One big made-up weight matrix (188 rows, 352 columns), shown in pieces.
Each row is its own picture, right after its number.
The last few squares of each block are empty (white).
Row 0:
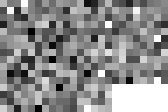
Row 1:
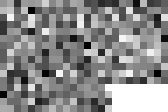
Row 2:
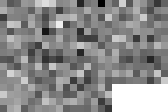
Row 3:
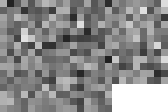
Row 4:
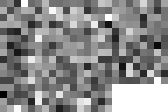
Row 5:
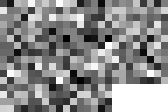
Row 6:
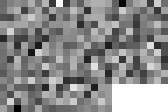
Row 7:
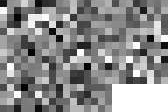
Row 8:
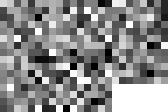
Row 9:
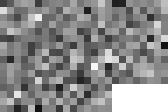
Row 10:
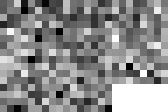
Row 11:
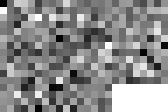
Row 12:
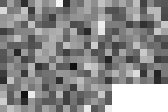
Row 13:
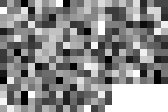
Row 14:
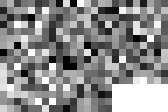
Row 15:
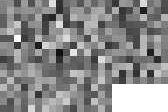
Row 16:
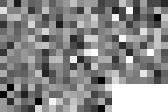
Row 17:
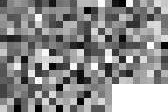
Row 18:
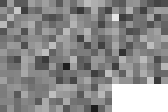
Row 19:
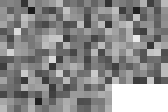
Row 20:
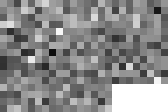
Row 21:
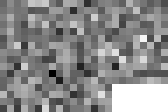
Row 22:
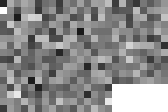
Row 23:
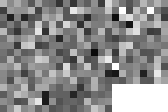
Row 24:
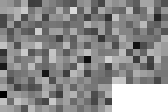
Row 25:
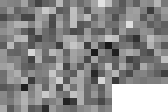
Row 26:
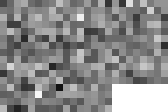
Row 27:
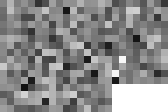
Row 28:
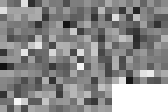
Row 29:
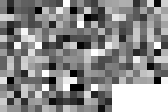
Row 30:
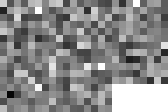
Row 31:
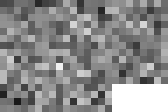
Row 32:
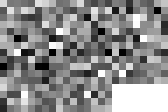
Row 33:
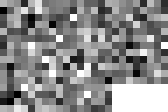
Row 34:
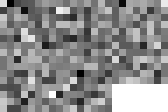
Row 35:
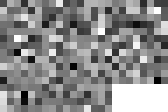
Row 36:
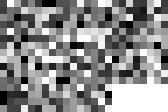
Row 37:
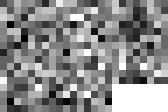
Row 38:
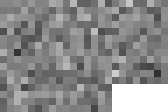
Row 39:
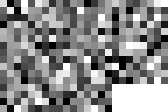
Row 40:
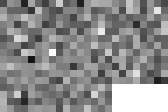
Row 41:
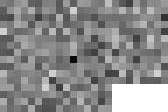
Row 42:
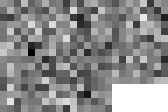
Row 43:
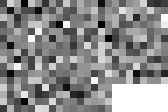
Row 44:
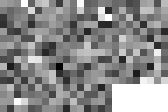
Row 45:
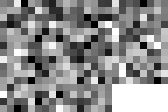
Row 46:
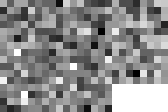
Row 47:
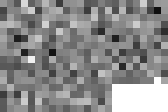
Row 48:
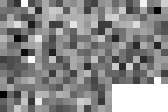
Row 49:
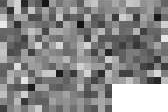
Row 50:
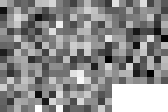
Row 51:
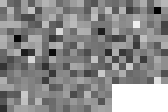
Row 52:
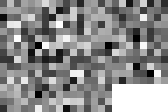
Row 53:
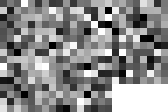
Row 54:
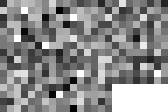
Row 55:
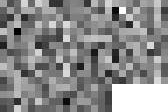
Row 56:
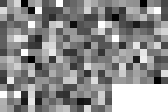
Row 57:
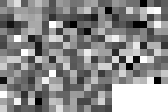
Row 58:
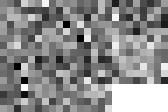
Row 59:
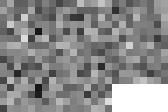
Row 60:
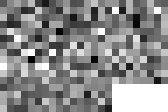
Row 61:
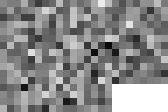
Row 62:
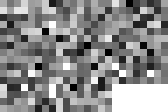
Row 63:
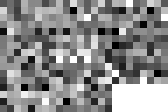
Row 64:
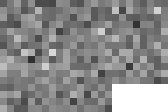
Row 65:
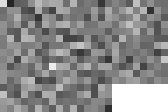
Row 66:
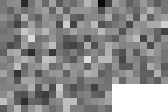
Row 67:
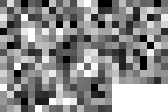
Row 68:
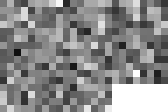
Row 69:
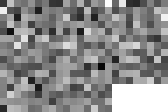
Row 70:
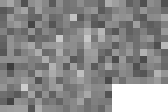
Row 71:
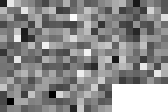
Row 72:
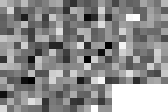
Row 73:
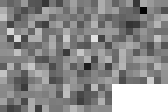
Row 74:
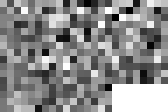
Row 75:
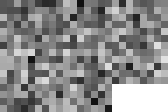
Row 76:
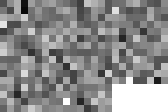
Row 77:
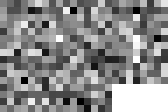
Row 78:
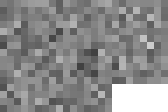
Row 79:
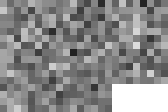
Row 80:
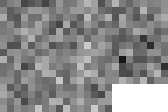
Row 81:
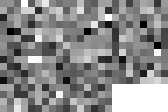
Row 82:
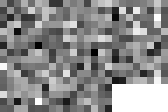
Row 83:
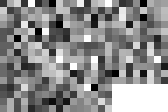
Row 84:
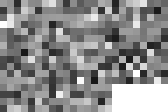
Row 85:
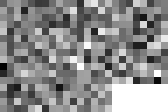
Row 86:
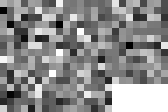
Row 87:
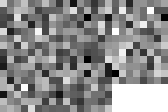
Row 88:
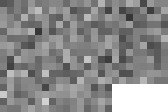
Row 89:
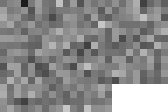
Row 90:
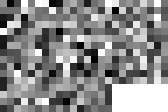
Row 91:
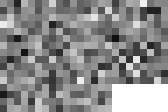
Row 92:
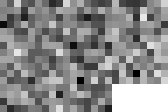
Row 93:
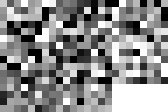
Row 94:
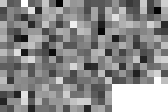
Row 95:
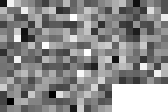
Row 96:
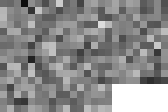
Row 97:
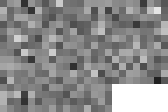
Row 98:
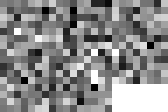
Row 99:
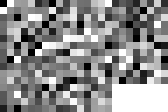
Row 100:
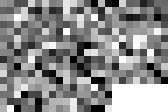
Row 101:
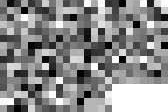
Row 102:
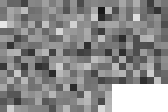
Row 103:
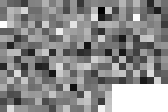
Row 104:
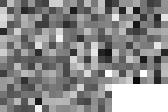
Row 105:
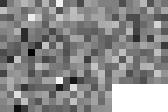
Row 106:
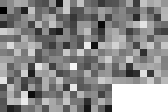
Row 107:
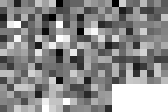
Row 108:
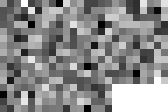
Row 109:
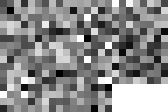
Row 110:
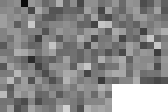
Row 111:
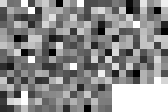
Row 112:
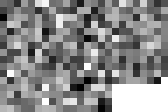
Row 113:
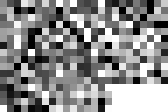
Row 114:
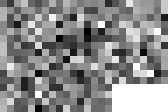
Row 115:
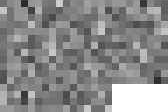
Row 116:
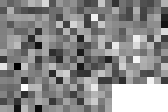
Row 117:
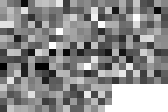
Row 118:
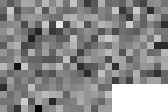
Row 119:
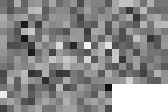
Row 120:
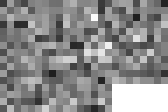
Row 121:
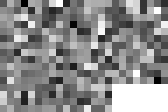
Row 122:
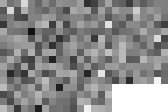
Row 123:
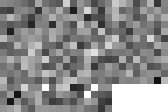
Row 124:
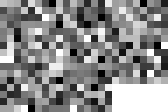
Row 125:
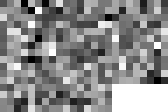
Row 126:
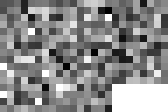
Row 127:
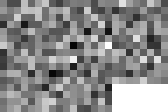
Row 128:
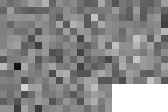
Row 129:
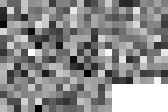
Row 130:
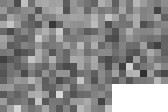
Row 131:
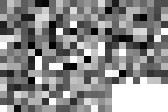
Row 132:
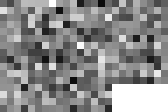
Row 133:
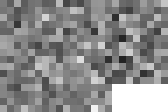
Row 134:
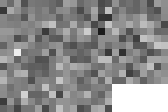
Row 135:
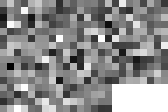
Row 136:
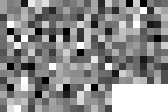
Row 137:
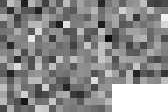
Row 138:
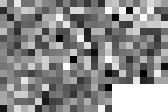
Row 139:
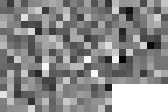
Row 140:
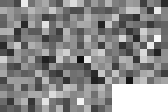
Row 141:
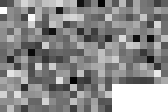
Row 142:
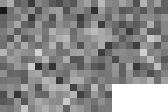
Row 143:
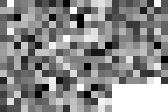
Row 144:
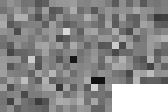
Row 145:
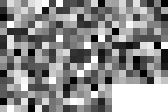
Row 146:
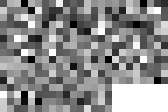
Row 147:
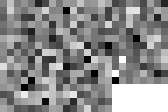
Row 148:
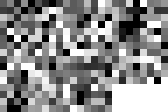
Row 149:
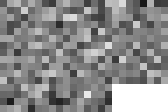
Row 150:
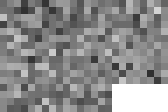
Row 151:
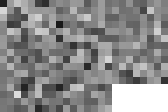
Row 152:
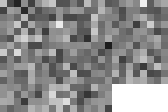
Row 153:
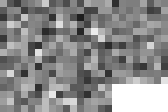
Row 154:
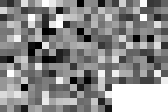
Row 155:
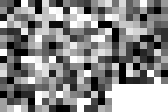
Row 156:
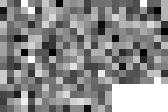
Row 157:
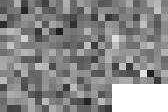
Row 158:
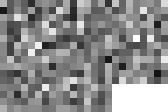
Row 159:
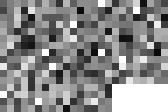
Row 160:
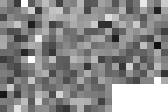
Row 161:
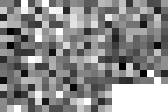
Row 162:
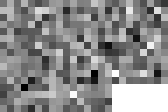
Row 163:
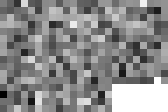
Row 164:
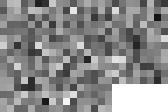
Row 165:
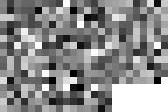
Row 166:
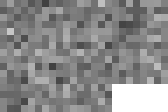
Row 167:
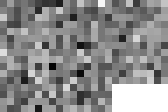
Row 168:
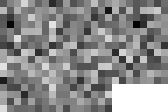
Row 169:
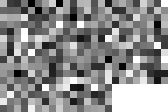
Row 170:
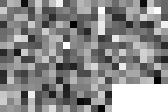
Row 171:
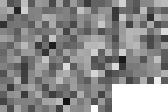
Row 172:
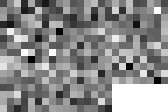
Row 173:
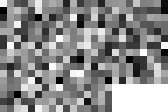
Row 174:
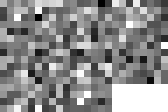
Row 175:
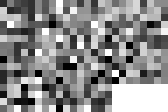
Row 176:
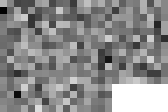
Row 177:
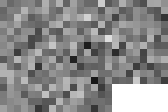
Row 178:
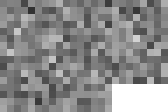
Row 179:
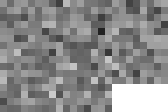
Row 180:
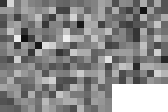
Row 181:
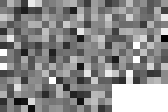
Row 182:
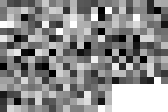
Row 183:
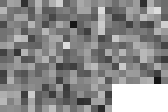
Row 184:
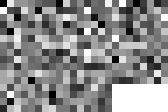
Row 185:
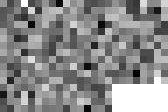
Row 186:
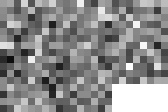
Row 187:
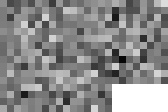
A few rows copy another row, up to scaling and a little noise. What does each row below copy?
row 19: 178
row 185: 108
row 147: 27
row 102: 103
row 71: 95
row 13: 12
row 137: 43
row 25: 61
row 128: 116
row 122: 0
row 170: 183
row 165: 29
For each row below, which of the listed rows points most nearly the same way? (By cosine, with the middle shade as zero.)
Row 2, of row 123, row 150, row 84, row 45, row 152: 152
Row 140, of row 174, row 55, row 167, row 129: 55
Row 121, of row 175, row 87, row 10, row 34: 175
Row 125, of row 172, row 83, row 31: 172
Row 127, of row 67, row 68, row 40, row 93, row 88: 88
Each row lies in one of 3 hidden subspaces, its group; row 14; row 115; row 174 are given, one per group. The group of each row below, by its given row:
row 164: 14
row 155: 115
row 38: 14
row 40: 115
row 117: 115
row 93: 14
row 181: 14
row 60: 115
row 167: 174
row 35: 115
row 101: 174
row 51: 115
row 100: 14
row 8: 174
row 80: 14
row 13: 115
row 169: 174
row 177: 14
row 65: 174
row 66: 14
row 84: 115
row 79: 174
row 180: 174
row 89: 115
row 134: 115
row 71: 174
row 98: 14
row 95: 174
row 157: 115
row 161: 115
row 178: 14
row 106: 115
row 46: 115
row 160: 115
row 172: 115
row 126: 14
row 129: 14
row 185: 115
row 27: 14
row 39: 14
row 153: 174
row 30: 174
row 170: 115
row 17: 174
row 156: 115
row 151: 174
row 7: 174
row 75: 115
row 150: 115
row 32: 115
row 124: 174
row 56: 115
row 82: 14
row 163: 115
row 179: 115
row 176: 174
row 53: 115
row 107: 174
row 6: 174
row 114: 174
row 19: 14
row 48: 115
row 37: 174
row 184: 174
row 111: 115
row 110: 115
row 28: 14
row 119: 14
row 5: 174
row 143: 174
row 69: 174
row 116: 14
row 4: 115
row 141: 174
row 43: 14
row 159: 14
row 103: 115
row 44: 115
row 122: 14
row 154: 174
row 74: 14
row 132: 174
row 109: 14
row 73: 174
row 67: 14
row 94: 115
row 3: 174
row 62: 115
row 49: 14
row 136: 174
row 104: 14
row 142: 174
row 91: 115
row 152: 174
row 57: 115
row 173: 174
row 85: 14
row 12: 115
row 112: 174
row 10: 115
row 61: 14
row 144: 14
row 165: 174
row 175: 115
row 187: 14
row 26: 174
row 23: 14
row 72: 14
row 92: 115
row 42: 174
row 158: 174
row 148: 174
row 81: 115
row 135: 174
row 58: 14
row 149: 174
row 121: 115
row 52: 174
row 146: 115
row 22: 174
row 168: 115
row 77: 14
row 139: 14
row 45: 115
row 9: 174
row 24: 14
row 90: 14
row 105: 174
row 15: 174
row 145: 174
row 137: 14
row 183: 115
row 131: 14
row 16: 14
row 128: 14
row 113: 14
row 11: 174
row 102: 115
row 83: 174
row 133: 14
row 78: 14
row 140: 14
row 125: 115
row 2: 174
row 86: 174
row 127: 14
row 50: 174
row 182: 115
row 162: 14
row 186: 115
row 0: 14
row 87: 14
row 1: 14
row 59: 174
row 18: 14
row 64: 115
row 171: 14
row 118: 14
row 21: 14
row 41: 14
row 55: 14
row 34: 174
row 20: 115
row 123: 174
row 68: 115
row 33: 174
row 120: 14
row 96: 115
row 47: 115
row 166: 174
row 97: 115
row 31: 115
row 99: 174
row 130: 115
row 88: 14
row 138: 14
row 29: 174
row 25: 14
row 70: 174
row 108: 115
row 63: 14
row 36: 174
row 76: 14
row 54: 174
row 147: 14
